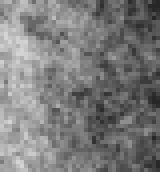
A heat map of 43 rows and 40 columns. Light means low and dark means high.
No row or column stands out. The texture is blotchy. The field climbs toward the right. No regular stripes run through it.
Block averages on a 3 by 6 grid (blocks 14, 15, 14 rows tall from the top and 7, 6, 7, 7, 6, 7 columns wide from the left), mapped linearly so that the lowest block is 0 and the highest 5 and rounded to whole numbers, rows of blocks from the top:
022345 | 012445 | 013445
